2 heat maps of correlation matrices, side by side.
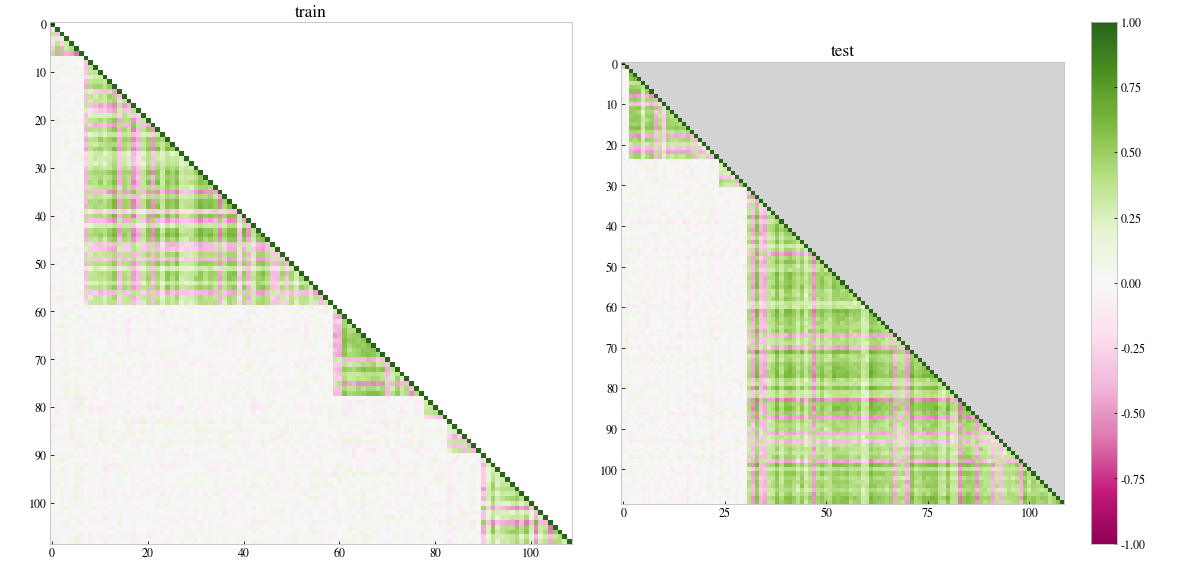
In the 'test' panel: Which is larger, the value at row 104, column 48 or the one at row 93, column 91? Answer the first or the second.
the first
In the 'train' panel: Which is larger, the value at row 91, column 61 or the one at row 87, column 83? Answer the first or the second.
the second
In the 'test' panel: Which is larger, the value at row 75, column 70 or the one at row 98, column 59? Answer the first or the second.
the second
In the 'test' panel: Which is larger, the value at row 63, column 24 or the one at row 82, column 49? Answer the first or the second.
the second
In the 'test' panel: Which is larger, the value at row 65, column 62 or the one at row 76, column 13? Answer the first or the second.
the first
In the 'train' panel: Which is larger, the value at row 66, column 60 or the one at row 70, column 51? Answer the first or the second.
the second
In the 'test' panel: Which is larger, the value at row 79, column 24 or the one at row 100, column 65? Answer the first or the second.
the second
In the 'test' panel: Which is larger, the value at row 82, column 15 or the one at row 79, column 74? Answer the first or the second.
the second
